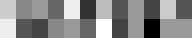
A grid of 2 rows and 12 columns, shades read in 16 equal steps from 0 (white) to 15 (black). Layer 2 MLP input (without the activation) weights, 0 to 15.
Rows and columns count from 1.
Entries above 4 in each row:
8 10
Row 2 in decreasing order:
15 11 11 10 9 7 6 6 6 6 1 0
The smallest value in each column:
1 7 6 7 1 9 0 10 6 11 3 6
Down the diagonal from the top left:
3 10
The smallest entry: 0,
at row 2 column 7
